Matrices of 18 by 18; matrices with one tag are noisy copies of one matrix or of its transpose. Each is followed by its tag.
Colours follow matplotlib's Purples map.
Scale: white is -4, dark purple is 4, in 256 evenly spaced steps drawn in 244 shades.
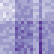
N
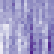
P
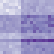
N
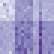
N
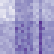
N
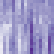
P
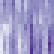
P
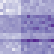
N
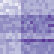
N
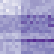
N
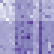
N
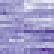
P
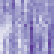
P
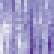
P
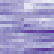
P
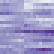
P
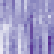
P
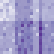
N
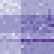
N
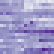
P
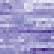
P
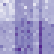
N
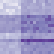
N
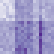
N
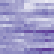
P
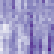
P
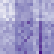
N
